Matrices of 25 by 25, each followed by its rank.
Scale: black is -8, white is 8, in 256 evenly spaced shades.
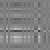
one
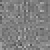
five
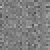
five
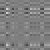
one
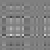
one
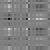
one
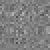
five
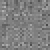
five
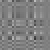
one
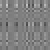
one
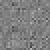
five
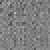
five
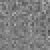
five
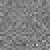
five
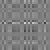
one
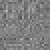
five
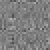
five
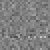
five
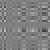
one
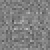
five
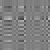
one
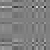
one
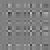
one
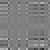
one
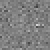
five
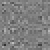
five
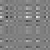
one
